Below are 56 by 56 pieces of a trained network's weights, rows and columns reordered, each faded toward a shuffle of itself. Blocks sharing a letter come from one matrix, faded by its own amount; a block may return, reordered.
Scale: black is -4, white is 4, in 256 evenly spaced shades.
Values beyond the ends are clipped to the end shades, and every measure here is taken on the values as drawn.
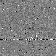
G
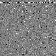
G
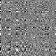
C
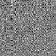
C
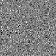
G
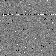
G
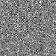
G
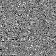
G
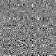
C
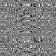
C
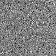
G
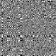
C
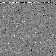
G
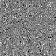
G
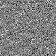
G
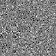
G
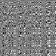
C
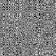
C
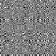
C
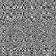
C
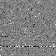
G
